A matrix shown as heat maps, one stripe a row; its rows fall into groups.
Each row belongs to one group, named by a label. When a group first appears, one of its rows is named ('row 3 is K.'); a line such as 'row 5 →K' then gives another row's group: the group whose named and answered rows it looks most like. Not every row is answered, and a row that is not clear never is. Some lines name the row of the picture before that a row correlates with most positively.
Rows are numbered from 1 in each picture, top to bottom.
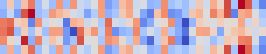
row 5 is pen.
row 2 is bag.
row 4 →pen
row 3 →pen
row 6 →bag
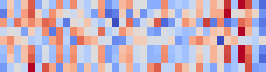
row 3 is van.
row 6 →bag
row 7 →bag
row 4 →bag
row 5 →pen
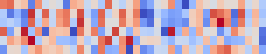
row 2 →bag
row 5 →van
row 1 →pen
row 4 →pen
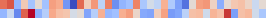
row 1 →pen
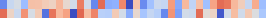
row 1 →bag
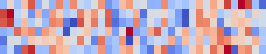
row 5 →bag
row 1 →bag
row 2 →pen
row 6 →bag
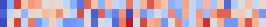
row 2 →bag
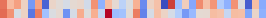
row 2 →pen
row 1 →pen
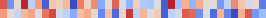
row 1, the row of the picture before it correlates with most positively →1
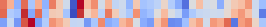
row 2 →pen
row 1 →pen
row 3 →bag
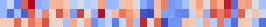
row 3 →van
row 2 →bag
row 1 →bag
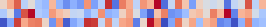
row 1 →van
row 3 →van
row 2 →bag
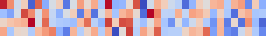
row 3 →van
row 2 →van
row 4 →van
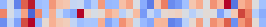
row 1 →bag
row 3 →bag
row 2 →pen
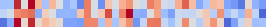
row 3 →van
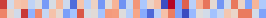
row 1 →pen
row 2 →pen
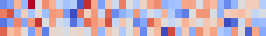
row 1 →van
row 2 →pen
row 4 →pen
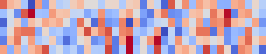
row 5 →van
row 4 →van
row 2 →bag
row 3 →bag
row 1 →pen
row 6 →van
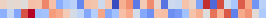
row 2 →bag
